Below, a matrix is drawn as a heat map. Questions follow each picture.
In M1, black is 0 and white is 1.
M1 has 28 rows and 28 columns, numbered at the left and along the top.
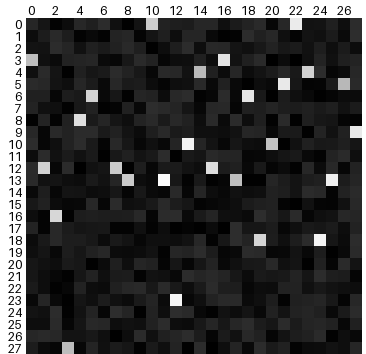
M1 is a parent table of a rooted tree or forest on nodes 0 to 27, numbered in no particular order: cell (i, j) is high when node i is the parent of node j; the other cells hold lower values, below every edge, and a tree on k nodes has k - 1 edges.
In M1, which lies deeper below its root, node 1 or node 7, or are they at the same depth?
the same depth
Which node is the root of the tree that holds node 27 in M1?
9
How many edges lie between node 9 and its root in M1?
0
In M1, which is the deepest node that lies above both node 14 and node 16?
3
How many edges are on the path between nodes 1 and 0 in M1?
7
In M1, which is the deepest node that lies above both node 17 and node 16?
3
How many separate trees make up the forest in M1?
2
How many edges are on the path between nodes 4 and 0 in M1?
4
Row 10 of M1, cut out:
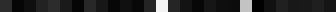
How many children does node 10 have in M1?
2
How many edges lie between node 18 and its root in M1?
1
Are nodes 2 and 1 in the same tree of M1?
yes
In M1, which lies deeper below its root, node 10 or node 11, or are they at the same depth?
node 11
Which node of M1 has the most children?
13
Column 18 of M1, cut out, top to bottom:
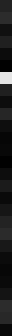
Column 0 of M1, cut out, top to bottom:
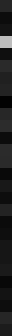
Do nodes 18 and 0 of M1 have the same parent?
no
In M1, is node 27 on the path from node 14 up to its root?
yes
